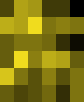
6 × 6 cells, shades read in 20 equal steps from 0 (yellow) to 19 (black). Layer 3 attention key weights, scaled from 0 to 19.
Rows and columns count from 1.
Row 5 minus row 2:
-2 4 12 -1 4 0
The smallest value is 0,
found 2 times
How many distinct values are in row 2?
5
